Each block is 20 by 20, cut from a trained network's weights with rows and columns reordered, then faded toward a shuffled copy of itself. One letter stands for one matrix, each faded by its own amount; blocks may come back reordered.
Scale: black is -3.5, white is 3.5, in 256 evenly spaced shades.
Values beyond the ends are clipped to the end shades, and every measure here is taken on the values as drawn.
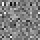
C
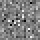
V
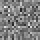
C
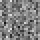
V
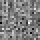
V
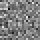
C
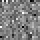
V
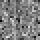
V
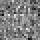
V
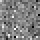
V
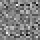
C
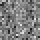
V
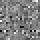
V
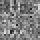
C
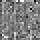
V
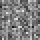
V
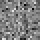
V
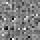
V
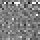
C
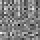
C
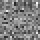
C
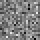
V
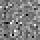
V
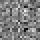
C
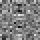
C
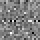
V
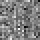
V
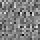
C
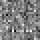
V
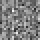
V
